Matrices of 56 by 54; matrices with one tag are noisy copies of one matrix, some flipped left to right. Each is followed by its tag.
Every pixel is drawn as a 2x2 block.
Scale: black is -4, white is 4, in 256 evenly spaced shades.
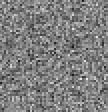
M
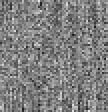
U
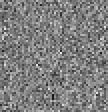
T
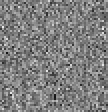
T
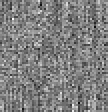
U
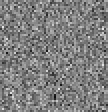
T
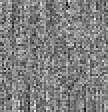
U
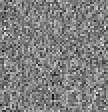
T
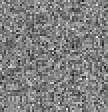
M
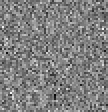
T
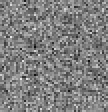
M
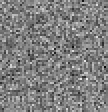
M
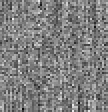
U
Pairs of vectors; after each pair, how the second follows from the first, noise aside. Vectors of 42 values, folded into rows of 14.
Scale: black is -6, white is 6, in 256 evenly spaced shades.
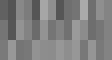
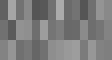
sign-scrambled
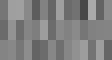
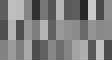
scaled up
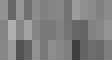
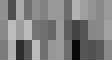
scaled up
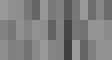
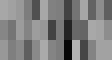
scaled up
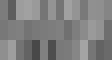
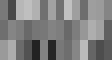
scaled up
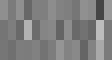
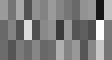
scaled up
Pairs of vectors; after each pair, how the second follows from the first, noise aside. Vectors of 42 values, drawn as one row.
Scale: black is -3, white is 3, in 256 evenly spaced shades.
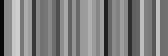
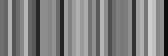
reversed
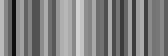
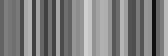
reversed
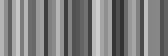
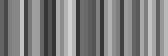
reversed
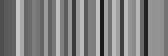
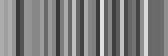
negated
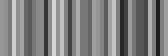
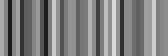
reversed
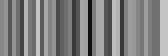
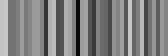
reversed
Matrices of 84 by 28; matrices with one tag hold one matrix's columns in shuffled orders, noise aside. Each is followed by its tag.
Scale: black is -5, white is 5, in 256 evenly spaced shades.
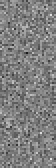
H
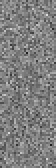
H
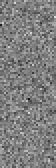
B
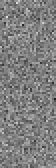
B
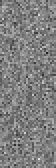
H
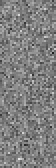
H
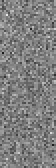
H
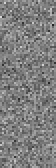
B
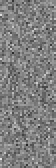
H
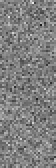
B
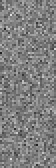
H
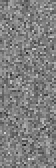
H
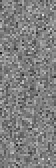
H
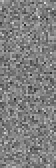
B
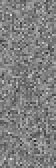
H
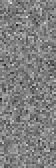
B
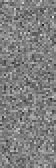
B
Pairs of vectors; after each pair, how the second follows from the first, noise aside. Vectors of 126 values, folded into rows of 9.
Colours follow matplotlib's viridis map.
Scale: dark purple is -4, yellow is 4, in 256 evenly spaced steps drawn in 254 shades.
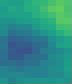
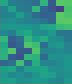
sign-scrambled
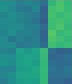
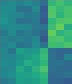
copied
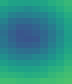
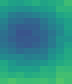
copied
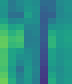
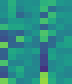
sign-scrambled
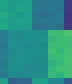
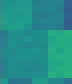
shrunk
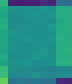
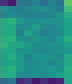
reversed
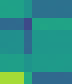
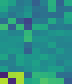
sign-scrambled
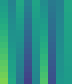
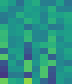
sign-scrambled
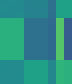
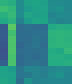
reversed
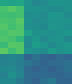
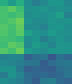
copied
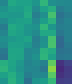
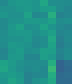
shrunk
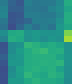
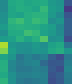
reversed
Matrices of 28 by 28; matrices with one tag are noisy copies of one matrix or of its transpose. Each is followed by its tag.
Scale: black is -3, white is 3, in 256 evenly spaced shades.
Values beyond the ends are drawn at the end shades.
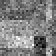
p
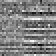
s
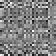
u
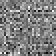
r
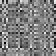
u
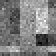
p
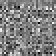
r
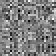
r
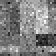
p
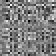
r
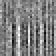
s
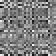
u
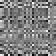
u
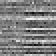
s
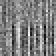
s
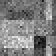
p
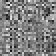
r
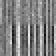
s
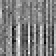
s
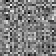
r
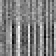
s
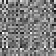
u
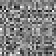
r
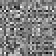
r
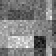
p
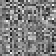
r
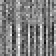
s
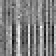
s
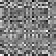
u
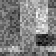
p
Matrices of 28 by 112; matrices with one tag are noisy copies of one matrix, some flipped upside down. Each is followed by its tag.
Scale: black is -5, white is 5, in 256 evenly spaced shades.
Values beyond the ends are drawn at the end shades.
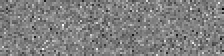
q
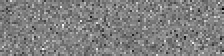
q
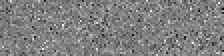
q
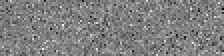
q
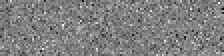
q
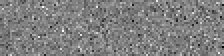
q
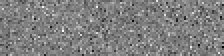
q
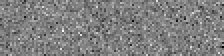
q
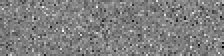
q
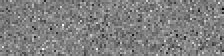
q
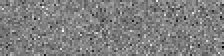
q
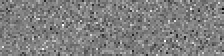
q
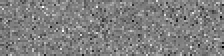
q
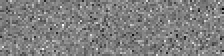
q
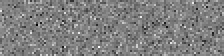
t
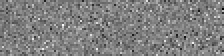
q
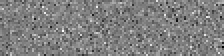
q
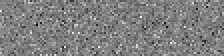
t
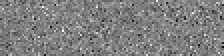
q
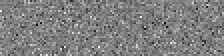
t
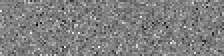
t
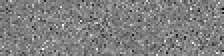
q
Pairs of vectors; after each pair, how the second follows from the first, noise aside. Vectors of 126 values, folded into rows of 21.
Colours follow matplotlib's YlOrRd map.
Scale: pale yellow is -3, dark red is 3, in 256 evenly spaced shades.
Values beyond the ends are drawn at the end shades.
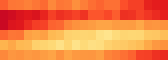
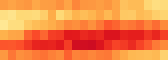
negated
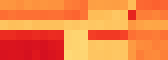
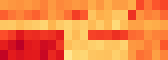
copied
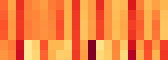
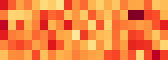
shuffled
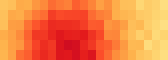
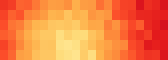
negated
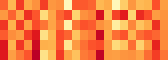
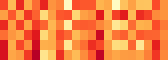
copied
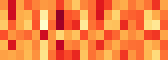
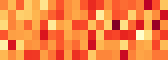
shuffled
